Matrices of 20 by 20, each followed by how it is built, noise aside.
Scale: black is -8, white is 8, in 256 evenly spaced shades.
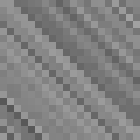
Toeplitz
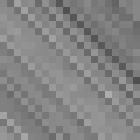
Toeplitz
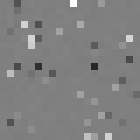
sparse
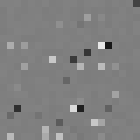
sparse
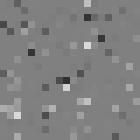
sparse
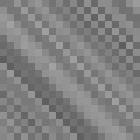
Toeplitz
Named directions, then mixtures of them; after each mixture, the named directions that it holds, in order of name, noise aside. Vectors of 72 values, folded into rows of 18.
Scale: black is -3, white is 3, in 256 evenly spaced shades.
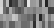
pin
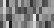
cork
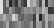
pin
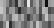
cork, pin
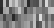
pin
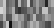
cork, pin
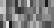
cork, pin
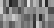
pin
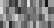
cork, pin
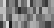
cork, pin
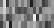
cork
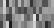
cork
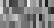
pin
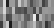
cork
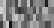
cork, pin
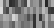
pin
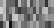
cork, pin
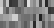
pin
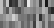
pin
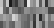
pin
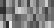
cork, pin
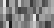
cork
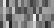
cork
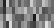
cork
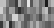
cork, pin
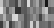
cork, pin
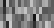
cork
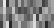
cork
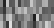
cork
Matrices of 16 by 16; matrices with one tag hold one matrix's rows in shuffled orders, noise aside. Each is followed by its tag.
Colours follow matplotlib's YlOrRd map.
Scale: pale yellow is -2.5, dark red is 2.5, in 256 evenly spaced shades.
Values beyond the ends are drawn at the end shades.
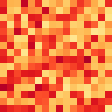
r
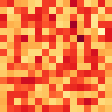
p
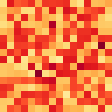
p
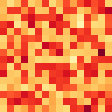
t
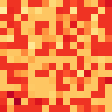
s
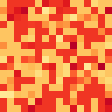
p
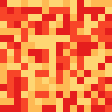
s
